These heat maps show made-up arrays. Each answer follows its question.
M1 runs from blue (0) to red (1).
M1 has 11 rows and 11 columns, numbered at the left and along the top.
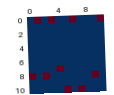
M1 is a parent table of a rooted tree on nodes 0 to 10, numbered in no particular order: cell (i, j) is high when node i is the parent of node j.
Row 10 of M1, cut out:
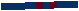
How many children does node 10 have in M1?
2
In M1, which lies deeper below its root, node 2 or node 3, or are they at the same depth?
node 3
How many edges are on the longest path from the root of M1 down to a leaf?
4
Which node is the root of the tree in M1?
8
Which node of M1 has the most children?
0
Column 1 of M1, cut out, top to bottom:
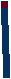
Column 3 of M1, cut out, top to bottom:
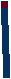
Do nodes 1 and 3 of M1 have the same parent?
yes
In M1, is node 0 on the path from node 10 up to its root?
yes
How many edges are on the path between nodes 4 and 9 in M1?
5
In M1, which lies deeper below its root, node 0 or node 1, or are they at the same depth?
node 1
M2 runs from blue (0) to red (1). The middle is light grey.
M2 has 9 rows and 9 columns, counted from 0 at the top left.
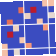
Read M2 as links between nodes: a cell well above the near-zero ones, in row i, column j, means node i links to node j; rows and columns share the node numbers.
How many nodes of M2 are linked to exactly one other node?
2
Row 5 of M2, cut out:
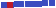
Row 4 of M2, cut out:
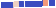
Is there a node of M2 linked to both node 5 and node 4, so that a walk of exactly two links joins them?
no
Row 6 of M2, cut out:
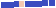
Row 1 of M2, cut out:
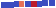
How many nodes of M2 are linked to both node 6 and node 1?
1
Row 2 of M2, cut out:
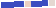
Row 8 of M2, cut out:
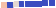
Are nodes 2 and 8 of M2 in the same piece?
yes
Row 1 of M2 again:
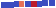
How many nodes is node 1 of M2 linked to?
2
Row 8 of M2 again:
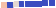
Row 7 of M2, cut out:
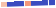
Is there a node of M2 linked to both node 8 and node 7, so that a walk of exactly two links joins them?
yes
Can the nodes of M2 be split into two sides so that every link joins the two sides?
no
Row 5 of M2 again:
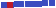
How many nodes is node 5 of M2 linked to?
1
